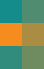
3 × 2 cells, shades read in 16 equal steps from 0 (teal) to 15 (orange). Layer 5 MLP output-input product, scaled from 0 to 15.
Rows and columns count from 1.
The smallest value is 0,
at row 1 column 1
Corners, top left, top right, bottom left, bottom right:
0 4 2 6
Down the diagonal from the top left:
0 10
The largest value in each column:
15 10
